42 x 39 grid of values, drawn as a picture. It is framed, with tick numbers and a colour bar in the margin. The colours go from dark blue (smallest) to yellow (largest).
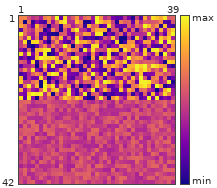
Stripes: none. Grain: fine. Slope: none. Ninth with the highest average: top right. Seam: horizontal, 50% of the way down, the bottom part calmer. Mirror symmetry: none. Histogram: bell-shaped.
